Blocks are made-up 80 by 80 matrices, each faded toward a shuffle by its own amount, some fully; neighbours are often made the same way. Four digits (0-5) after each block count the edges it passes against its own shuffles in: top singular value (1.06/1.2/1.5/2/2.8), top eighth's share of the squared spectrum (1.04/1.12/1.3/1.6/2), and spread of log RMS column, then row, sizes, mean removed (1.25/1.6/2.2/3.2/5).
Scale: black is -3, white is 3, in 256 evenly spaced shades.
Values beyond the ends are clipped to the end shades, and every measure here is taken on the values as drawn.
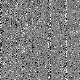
2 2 3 0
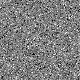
0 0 0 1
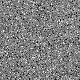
0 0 0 0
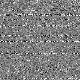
2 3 0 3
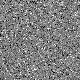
1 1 0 0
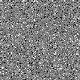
3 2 1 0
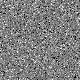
2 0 0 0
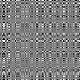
5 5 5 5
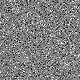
2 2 0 0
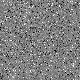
2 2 0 0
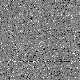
3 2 0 1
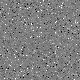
0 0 0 0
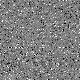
2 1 0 1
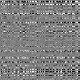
5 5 3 4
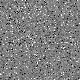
2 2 0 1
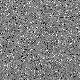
2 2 0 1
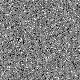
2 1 0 0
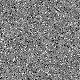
0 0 0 0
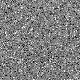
2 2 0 0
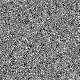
2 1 0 0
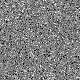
1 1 0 0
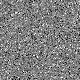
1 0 0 0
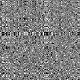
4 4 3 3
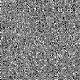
4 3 2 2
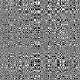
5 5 4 4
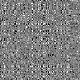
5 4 3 3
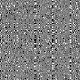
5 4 3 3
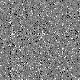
3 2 1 1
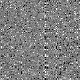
4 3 2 1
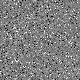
2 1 0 0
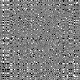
5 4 3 3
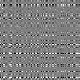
5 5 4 4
